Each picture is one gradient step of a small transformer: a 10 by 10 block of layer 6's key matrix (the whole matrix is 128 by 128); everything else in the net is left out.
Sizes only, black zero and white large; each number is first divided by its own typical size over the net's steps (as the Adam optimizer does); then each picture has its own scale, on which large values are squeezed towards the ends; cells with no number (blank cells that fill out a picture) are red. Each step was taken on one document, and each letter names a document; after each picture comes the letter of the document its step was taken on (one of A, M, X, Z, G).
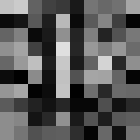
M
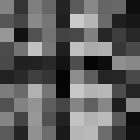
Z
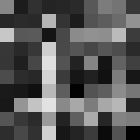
Z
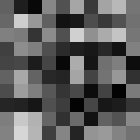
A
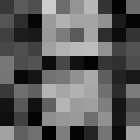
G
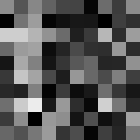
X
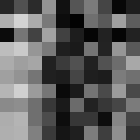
A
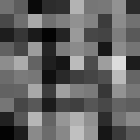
A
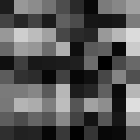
Z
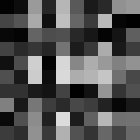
M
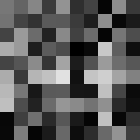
M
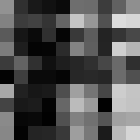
A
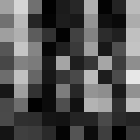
M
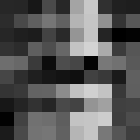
Z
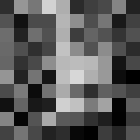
G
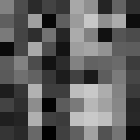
Z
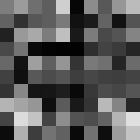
G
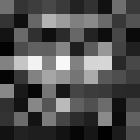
X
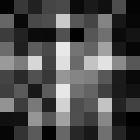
X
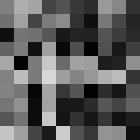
G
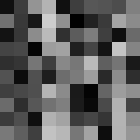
A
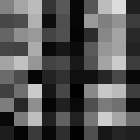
Z
